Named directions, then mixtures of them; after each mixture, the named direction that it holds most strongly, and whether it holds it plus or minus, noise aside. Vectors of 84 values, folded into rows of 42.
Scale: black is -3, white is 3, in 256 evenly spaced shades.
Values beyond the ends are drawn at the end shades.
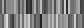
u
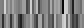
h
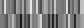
u, minus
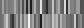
u, plus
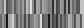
u, minus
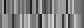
u, plus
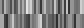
u, minus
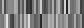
u, plus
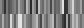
h, minus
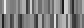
h, plus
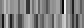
h, plus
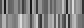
h, minus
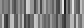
u, minus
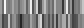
h, plus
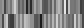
u, plus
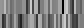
h, plus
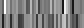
h, plus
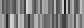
u, minus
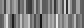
u, plus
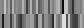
h, plus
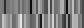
h, minus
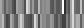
h, minus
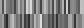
u, minus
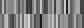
u, plus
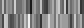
u, plus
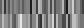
h, minus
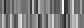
h, minus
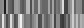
h, minus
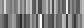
u, minus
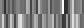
h, minus
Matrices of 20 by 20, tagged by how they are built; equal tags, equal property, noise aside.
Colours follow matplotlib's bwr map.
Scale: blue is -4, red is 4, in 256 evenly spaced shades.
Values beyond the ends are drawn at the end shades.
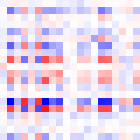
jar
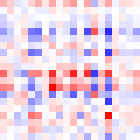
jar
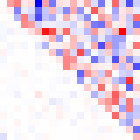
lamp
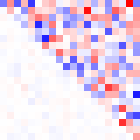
lamp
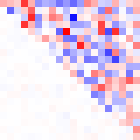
lamp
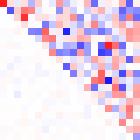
lamp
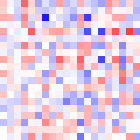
jar
